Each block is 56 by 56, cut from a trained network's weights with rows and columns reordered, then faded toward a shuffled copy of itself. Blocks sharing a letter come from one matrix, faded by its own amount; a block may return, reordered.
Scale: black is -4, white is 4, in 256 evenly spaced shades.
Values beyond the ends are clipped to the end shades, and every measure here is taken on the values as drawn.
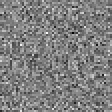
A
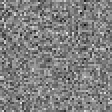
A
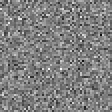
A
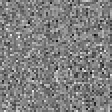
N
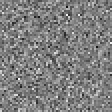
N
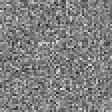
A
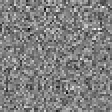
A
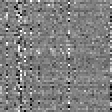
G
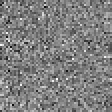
N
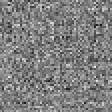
A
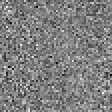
N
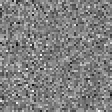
N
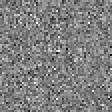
N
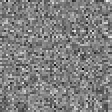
A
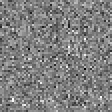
N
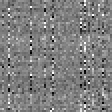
G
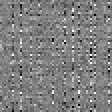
G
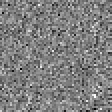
N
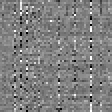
G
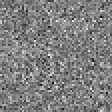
N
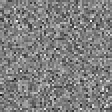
A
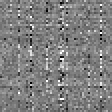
G
